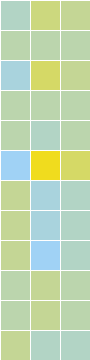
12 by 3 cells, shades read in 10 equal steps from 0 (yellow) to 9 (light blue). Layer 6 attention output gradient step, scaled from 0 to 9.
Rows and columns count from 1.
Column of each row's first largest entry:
1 1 1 1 2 1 2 2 2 1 1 2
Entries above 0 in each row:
3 3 3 3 3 2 3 3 3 3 3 3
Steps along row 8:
up down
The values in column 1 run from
5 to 9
